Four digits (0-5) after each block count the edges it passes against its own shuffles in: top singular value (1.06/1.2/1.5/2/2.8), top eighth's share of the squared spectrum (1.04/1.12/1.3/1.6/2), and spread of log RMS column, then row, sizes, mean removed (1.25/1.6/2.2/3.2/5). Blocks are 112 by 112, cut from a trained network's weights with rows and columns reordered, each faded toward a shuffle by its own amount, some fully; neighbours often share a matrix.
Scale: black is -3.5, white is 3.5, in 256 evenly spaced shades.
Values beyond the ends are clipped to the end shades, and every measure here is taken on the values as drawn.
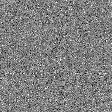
1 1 0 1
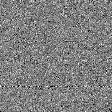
2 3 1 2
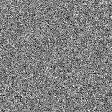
2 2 0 1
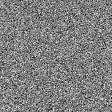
0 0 0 0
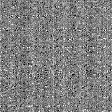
3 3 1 3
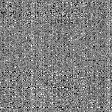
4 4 1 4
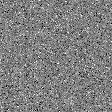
0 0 0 0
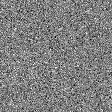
0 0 0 0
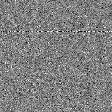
3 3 1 2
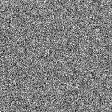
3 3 0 1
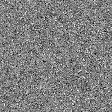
1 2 0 0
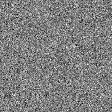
3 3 0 1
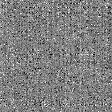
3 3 0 2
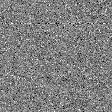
2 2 0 1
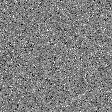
0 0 0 0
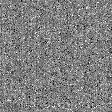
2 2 0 1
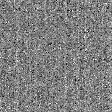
2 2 0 1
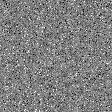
0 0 0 0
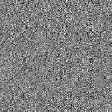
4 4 3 2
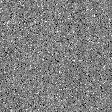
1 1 0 0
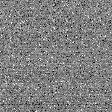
2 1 1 0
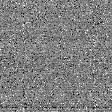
2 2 2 1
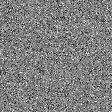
1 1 0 0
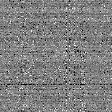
3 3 3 2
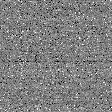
2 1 1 1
